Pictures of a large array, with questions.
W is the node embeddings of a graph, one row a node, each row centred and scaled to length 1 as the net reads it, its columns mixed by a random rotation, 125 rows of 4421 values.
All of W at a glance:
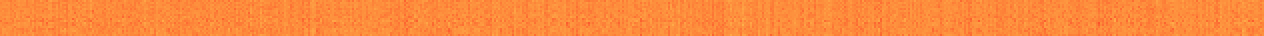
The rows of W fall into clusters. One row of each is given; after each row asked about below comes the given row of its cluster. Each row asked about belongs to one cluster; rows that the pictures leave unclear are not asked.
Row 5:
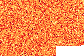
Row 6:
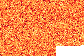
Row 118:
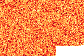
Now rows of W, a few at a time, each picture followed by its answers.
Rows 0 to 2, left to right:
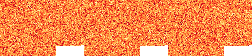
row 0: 118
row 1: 6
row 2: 5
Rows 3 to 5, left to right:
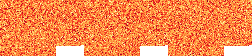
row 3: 6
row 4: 6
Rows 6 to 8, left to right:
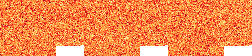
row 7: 6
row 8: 5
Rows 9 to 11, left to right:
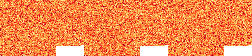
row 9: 6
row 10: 5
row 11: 118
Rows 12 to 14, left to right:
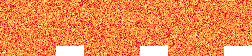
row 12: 118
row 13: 118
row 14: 6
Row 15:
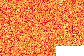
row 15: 6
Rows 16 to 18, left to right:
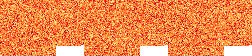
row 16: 5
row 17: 6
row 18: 5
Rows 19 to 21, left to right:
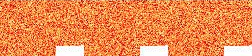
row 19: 118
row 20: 5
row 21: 5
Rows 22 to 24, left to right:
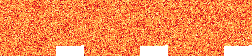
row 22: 5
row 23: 118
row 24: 6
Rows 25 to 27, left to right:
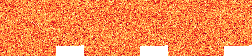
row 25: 118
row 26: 6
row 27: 5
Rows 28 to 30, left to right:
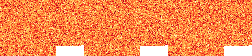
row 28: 118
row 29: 5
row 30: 6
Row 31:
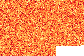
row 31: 6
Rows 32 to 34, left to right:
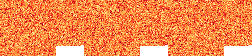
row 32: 6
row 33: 5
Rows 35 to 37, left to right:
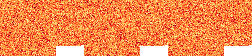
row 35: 5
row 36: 118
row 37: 6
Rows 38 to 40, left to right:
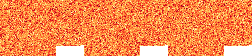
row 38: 6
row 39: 118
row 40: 118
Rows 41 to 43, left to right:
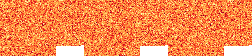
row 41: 6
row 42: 5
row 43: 6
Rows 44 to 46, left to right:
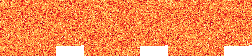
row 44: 6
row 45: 5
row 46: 6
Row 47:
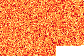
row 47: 118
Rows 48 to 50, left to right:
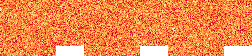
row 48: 118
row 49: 5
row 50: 6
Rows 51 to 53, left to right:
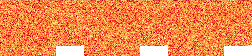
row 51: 5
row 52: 6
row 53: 6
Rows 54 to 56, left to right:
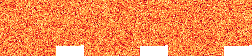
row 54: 118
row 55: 5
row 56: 5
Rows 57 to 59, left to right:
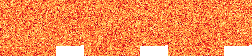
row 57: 6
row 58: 5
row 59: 5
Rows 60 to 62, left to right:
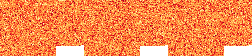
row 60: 6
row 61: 5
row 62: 118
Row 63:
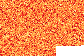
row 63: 6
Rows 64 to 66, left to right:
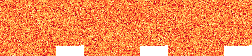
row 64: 118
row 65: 6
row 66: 118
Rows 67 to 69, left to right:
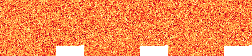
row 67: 118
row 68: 6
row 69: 6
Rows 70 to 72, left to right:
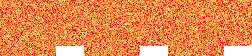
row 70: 6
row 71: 118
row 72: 118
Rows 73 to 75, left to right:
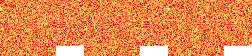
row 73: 118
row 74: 118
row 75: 118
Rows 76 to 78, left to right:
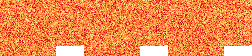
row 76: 5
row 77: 6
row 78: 5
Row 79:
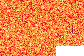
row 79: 6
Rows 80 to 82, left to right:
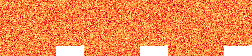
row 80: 6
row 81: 6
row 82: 118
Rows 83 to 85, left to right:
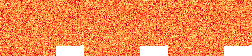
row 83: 6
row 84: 6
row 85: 6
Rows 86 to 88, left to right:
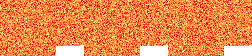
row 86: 118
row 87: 118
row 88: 5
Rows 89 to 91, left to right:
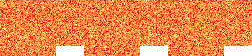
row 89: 6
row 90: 6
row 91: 6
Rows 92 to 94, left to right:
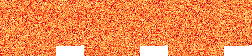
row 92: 6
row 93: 6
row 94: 5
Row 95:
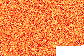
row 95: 5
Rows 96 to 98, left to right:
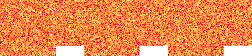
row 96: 5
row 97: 118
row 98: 118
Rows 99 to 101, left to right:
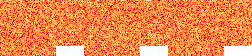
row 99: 5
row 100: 6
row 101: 118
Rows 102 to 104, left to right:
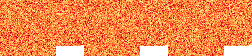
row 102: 5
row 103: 118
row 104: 118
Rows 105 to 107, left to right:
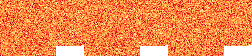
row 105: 5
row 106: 5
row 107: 118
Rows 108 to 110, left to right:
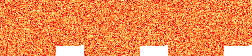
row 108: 118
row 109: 6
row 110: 118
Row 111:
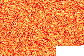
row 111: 5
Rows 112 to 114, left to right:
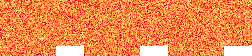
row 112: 6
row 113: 118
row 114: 5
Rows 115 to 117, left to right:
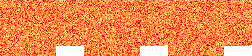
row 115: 6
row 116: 118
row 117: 5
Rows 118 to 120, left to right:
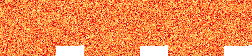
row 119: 6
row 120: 6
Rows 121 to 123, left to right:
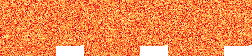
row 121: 6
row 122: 118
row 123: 5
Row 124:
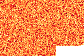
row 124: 118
